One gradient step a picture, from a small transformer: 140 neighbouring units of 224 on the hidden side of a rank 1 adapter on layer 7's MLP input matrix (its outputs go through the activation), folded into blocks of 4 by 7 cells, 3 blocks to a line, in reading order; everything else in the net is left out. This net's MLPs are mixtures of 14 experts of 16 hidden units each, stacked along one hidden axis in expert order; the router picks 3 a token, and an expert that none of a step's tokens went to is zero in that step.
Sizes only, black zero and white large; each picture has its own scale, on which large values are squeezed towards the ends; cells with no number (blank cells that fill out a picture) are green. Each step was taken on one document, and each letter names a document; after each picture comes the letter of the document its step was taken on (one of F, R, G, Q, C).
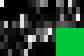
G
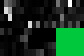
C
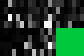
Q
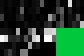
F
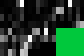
F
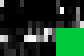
F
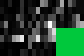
G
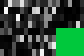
Q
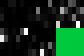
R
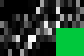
G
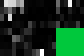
C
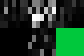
R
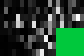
Q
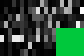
G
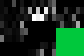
R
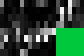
F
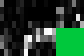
F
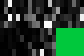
Q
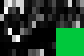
C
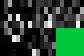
Q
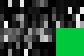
G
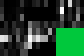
F
